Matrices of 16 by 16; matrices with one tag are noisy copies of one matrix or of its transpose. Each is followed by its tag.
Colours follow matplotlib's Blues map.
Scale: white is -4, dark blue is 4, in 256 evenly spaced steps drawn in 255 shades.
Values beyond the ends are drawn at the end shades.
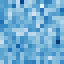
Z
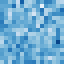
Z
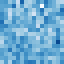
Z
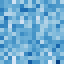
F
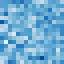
Z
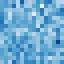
Z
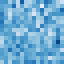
Z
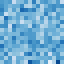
F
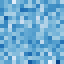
F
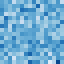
F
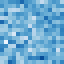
Z
